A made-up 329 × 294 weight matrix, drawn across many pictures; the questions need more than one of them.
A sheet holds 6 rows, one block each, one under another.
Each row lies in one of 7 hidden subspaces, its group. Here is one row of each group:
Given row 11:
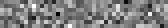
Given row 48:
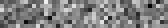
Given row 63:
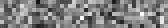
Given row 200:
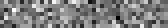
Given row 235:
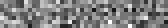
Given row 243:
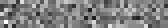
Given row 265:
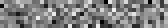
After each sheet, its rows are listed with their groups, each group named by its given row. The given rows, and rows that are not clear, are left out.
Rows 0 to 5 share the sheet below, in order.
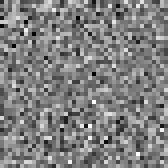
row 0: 200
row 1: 235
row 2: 265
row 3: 265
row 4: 243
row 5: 48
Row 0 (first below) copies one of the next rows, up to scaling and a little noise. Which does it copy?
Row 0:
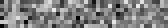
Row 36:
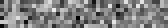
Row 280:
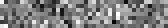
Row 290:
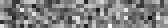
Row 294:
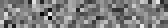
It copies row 36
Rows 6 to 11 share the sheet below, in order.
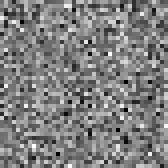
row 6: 235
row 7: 243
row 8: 63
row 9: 63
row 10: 63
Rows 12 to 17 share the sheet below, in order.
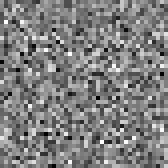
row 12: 235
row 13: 11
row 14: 265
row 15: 200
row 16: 11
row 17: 48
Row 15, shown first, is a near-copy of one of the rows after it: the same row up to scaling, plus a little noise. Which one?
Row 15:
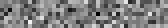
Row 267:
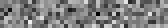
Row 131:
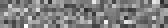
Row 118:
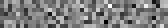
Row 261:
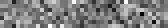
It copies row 267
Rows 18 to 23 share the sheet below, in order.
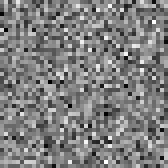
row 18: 200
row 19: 63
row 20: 200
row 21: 48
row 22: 243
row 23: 48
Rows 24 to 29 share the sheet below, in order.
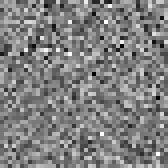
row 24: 48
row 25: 11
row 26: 265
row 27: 63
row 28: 265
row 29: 63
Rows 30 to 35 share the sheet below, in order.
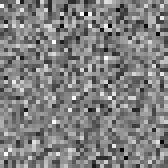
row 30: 243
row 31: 48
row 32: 243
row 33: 265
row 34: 235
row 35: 200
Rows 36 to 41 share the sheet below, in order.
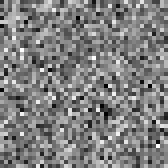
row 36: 200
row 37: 235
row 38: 200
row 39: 265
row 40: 243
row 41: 48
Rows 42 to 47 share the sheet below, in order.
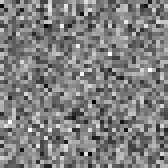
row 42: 243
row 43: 200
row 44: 63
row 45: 265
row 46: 200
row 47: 243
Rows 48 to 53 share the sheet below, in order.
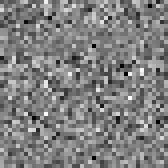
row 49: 265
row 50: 200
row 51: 265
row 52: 11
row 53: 265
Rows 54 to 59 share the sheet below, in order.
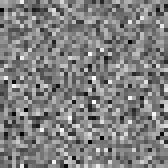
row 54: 11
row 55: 265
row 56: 243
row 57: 265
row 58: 235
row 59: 200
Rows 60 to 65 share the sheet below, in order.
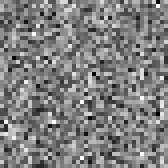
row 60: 48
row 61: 200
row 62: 265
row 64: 200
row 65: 63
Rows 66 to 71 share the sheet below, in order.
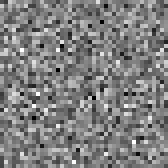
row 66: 265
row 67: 235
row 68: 11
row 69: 200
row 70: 11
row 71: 235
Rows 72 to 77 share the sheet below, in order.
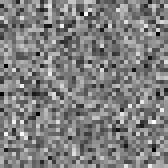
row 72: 243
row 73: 48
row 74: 243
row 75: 11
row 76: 235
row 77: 63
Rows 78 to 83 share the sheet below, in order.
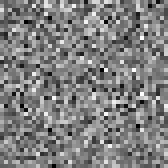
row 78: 48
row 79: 265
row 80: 243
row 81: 235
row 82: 48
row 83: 48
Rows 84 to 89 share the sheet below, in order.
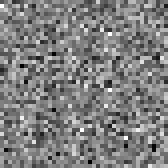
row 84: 265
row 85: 48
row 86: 200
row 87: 48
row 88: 63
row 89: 63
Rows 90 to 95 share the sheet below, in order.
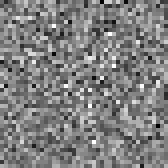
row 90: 48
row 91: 48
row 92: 265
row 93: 63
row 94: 63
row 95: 200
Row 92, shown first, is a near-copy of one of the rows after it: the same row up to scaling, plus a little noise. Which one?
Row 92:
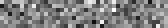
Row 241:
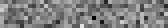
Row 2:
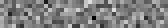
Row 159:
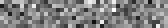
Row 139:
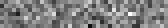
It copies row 159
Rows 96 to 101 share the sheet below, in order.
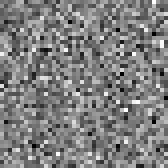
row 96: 235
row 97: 11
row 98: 11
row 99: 63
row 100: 63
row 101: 11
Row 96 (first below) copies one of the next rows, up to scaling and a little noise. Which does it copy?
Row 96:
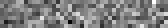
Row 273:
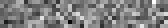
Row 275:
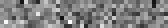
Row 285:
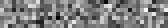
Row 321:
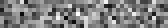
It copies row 273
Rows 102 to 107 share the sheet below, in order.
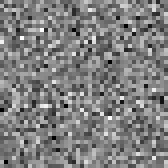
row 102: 63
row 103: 200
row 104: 48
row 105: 11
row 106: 48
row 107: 235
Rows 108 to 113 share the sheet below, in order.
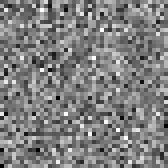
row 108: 243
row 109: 48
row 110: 200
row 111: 11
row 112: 63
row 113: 11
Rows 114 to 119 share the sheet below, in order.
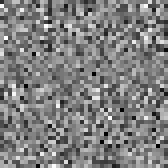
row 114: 243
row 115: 243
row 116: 265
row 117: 235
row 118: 200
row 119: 48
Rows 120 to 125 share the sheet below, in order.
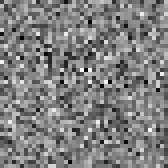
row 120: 63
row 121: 243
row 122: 243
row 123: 48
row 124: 200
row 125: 48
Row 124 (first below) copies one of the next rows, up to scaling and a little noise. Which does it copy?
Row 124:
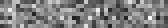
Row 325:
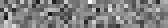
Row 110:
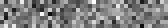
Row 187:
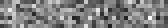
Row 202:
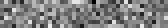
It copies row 187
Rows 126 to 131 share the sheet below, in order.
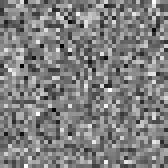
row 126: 235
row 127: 235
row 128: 200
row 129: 48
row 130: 235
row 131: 200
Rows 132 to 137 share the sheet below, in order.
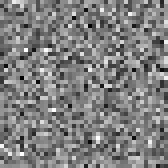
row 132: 265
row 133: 11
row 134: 243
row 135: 48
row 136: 11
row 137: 265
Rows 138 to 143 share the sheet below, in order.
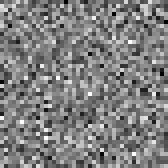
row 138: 243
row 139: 265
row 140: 11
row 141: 243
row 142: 243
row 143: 243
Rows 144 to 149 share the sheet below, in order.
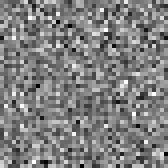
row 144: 11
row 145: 235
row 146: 63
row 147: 235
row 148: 235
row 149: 11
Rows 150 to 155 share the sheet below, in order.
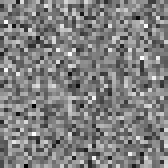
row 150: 243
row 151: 11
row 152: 200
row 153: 200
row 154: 48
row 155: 265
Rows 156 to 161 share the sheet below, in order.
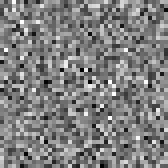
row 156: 235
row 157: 235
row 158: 243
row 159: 265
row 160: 48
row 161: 265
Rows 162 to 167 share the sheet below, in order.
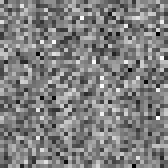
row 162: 63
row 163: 48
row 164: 265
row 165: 48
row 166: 48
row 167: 11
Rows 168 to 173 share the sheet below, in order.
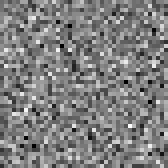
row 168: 11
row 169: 235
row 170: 63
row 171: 200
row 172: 265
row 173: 11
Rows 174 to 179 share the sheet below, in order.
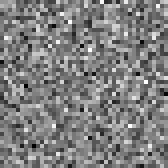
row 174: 48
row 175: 63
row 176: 243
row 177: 235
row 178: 265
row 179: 11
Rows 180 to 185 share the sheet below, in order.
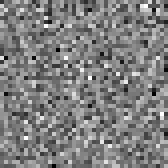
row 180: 243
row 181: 235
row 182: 63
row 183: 63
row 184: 265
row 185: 48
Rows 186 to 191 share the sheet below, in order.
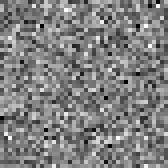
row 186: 48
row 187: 200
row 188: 63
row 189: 235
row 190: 243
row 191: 48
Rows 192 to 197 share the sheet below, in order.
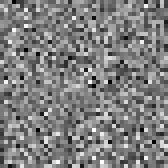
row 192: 265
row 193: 200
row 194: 243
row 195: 200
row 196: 265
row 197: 265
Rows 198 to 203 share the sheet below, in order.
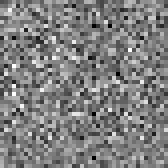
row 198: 200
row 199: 11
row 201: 235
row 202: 200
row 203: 265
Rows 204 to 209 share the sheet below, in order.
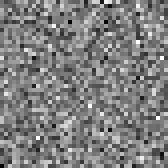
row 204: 48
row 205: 48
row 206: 200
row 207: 63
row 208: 48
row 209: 11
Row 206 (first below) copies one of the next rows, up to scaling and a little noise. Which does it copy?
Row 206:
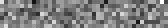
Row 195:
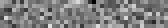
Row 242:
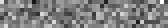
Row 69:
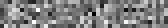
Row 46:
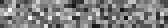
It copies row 242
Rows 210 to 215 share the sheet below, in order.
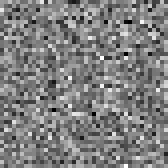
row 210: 200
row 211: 63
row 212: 48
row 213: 48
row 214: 200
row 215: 63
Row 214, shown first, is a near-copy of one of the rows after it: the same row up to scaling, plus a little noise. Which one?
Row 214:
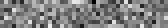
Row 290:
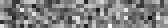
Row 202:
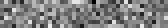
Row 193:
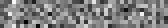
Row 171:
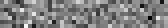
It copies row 202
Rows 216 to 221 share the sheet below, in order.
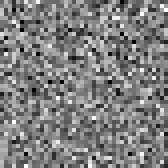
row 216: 235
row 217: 243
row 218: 200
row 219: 11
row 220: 235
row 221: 265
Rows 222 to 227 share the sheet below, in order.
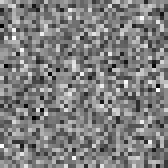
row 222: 11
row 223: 235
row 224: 63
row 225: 48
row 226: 11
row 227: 265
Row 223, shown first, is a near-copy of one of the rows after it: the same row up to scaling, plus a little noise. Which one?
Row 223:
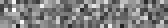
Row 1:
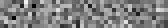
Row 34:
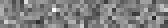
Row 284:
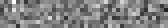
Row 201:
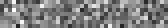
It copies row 201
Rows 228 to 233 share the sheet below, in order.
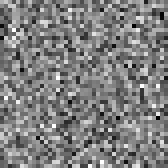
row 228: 11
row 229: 235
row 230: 235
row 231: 200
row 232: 48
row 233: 265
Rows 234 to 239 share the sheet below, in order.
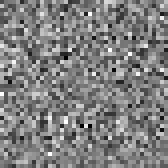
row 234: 243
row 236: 243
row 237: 11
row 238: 243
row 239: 200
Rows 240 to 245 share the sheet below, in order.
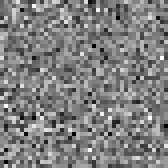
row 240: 200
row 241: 265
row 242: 200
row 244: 11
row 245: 243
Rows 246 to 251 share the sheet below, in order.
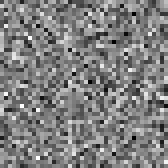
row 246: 243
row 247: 265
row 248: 265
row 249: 243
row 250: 11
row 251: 265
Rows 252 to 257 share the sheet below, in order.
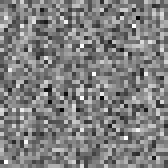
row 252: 11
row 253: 63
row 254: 265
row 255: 243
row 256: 63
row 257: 235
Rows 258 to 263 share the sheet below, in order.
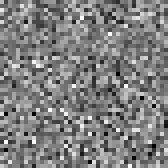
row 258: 63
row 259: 48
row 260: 200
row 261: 200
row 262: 63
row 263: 63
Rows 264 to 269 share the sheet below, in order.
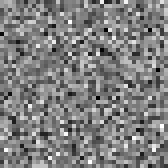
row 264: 48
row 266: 63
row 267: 200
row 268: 11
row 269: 63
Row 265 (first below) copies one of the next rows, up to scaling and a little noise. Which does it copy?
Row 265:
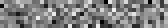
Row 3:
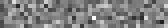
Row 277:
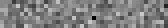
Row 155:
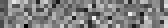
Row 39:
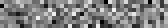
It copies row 39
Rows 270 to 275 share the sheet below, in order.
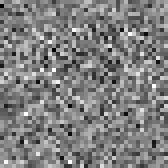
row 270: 265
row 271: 200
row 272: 48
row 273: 235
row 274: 48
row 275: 235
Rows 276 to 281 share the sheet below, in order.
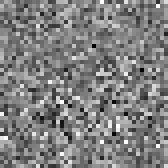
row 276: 48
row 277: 265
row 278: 200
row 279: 235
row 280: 200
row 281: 48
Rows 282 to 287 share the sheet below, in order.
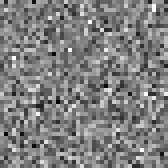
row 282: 63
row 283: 48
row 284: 235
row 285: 235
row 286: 235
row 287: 11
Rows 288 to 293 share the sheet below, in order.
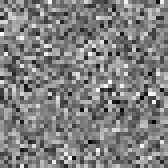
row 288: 200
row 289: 243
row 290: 200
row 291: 235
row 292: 235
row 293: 200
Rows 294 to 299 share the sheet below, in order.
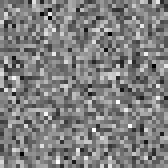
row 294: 200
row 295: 48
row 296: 235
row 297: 63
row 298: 265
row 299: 235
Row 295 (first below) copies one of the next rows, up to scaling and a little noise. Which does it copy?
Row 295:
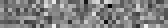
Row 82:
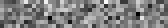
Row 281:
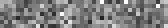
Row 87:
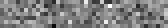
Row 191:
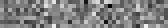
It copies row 191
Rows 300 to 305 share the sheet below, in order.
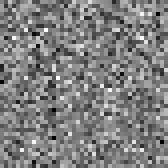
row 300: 63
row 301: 11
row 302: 11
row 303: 48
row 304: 48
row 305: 200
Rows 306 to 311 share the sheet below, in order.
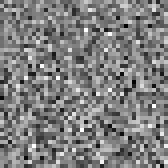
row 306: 63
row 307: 48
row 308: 11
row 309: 200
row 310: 63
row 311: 265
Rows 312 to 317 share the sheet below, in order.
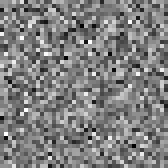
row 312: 11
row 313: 243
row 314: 243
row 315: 265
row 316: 243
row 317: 200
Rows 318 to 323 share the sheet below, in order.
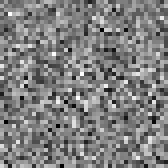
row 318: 265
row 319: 48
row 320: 63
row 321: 235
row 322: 63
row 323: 243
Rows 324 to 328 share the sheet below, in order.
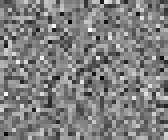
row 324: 48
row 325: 200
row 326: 265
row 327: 243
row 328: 235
